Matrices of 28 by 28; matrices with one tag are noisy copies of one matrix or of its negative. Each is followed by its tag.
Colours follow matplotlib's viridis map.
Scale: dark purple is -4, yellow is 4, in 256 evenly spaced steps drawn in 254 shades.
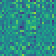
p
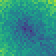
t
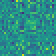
p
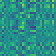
p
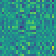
p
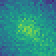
t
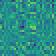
p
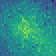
t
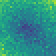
t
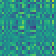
p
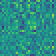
p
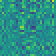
p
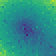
t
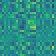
p
